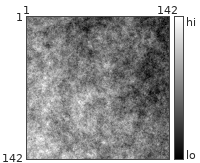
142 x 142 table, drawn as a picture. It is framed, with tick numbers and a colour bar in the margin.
Grain: blotchy. Stripes: none. Histogram: bell-shaped. Slope: up to the bottom left. Odd rows or columns: none. Average level on the scale: 50%. Mirror symmetry: none.
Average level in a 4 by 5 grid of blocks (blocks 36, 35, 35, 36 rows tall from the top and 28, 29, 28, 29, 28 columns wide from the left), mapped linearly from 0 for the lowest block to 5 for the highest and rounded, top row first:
3 2 1 2 0
4 3 3 1 0
4 4 4 2 1
5 4 3 3 2
